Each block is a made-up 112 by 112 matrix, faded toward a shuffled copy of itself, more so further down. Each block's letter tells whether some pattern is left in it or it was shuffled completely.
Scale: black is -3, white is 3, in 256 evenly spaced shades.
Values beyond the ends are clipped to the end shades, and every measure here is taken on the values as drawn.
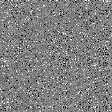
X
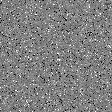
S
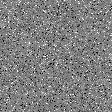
S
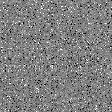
X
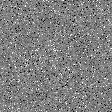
S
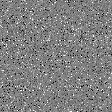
X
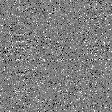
X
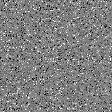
X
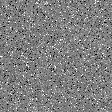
S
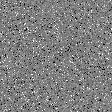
S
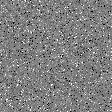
S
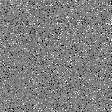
X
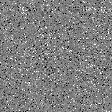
X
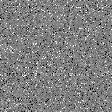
X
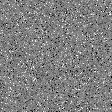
S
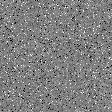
S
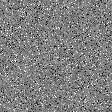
S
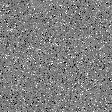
S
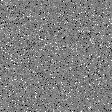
S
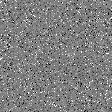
X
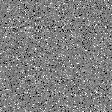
X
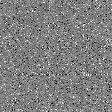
X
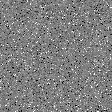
S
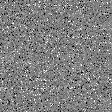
X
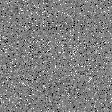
X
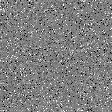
X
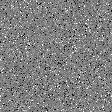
S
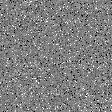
X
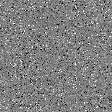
X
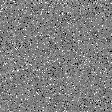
X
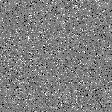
X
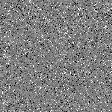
X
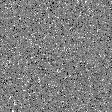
S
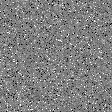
S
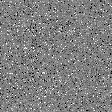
X
